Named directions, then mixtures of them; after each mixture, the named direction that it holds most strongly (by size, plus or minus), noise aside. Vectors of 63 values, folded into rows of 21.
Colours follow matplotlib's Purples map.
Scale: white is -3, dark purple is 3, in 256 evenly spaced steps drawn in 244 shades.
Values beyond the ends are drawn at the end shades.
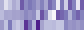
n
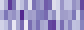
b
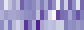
n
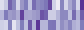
b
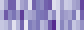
b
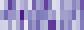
b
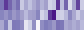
n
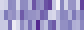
b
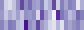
n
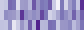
b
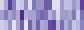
b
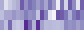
n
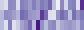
n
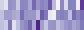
n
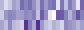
n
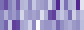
n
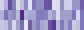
b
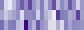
n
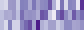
n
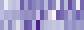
n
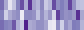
b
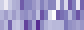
n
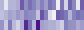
n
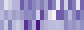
n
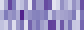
b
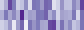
b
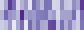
b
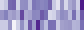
b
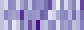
b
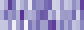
b
